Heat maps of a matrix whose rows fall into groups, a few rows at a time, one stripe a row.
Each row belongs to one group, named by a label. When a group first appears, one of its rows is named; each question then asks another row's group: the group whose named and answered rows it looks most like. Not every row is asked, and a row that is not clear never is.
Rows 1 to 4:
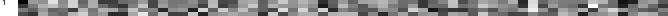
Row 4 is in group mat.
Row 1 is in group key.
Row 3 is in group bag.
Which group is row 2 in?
key
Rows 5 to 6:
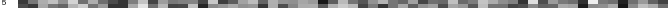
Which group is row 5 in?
key
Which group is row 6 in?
mat
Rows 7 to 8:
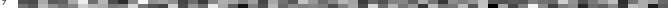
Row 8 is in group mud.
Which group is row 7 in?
mat
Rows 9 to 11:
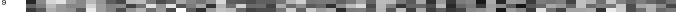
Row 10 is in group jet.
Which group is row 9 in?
mud
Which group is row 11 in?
mud
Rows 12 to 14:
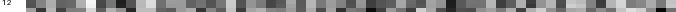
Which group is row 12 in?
mat
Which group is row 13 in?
mat
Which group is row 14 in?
bag
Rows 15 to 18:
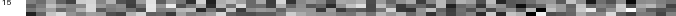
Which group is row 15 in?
mat
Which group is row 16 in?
jet
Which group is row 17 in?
bag
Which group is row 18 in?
mud
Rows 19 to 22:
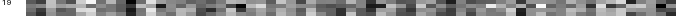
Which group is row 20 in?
key
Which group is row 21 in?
bag
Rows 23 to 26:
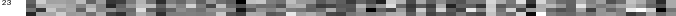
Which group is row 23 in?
key
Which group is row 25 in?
mud
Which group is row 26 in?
key
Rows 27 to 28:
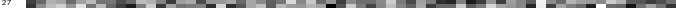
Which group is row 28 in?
key
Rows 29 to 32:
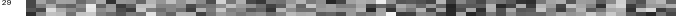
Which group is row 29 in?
jet
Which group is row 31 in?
mud
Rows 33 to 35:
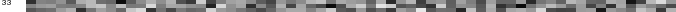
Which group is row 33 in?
mat
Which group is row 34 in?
jet
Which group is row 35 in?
mud
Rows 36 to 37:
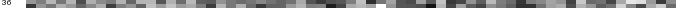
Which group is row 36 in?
jet
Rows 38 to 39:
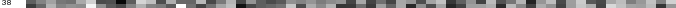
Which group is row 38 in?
mat
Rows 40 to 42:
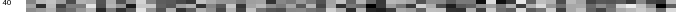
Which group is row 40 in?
mat
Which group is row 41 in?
bag
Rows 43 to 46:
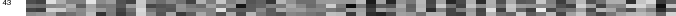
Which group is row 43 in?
mud
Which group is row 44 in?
mud
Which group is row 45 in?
mud
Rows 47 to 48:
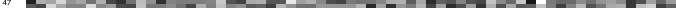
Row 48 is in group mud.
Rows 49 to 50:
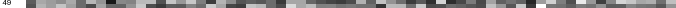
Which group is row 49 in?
jet
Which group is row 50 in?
key
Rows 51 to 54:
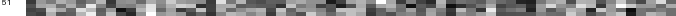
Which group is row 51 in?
jet
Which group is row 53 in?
mat
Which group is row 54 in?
mat
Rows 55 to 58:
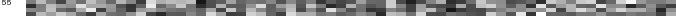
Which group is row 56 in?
key
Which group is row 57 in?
bag
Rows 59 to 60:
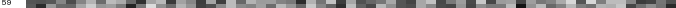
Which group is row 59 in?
bag
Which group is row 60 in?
bag
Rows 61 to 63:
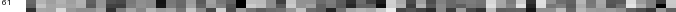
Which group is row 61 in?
key
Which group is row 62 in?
key
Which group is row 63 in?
jet
